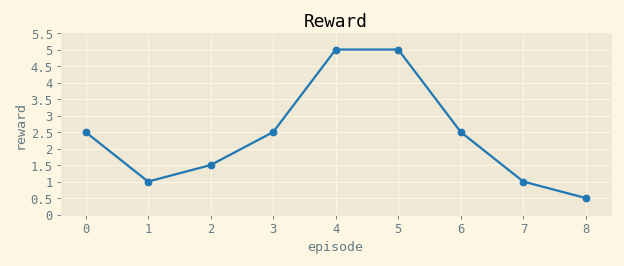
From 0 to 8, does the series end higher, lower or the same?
lower
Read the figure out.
Title: Reward
x-axis: episode, ticks 0 1 2 3 4 5 6 7 8
y-axis: reward, ticks 0 0.5 1 1.5 2 2.5 3 3.5 4 4.5 5 5.5
Values:
2.5 1 1.5 2.5 5 5 2.5 1 0.5
